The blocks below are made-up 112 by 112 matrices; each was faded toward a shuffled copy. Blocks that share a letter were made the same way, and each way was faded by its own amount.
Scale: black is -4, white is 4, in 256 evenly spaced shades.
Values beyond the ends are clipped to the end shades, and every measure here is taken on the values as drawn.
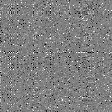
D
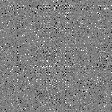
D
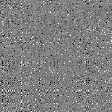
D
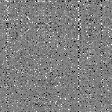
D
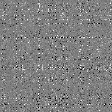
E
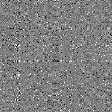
D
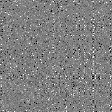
D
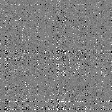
E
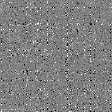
E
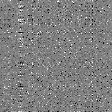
D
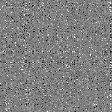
D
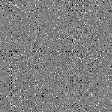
D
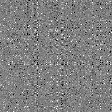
D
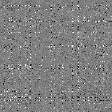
E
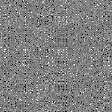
D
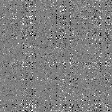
E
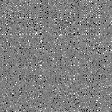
D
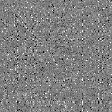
D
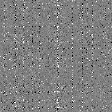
E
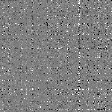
E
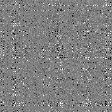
E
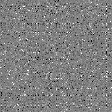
D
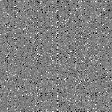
D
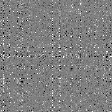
E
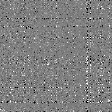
E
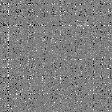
E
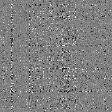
E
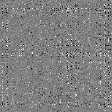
E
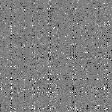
E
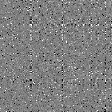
D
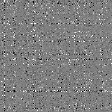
E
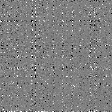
E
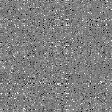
D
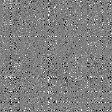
E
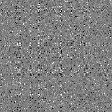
D
